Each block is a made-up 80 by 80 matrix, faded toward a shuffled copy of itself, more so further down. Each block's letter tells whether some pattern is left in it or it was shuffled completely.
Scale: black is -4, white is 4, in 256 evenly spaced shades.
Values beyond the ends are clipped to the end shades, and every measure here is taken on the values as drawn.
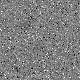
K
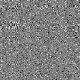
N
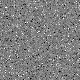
K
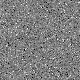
K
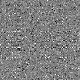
N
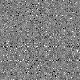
N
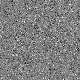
K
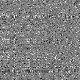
N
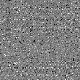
N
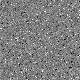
K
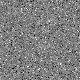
K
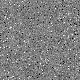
K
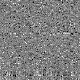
N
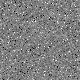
K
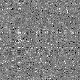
N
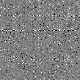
N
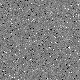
K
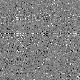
N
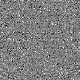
N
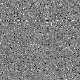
N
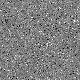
K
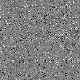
N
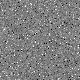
K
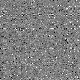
N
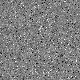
K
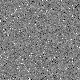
K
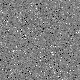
K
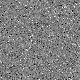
K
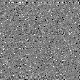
N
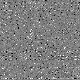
N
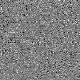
N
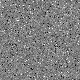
K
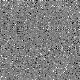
N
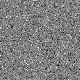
K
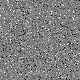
K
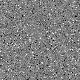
K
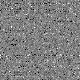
N
